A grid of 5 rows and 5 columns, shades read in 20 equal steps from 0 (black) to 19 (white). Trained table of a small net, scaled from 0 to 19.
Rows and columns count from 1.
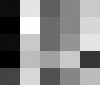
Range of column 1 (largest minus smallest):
5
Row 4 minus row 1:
-1 -3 5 5 -11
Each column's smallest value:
0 14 6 10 4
